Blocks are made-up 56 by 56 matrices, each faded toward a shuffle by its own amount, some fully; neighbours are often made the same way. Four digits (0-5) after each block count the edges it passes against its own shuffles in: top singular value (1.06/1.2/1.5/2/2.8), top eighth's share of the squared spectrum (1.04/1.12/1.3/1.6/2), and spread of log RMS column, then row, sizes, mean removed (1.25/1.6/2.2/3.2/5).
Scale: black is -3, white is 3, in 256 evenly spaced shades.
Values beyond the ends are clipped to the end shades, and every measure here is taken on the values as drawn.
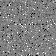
2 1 0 0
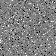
0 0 0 0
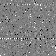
3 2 0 1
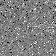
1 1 0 0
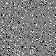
3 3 1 1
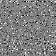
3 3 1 2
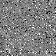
2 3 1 2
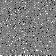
2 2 0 1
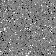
1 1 1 0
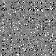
3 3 1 2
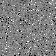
1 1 1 1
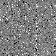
2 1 1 0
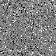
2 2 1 0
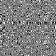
4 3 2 2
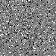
2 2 0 0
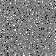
3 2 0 0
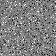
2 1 0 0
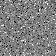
0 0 0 0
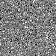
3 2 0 0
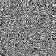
3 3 1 1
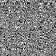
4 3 1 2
